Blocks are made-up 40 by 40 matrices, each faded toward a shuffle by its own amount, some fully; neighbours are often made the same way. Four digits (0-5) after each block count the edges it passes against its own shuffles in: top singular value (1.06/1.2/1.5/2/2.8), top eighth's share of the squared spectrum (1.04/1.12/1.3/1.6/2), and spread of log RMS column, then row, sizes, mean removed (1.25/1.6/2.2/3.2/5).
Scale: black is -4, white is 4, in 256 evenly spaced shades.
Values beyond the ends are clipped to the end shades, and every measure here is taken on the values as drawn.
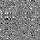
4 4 2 2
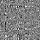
3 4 2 2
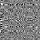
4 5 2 2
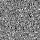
2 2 0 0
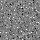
0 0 0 0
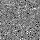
0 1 0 0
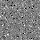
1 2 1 0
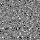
3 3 1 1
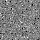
1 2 0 0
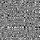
3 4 1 2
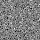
0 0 0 0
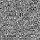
3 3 1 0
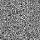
3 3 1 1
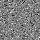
0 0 0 0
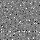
2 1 0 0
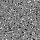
0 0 0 0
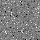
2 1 0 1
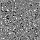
1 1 1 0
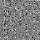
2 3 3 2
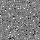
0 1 1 0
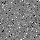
0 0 0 0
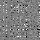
2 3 3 2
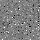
1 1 1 0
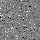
0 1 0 0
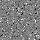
1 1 1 0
